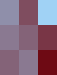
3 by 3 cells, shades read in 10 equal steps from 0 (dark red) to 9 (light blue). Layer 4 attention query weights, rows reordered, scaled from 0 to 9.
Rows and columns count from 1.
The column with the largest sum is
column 1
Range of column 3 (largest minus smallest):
9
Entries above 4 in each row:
2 1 1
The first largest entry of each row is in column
3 1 2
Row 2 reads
5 4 2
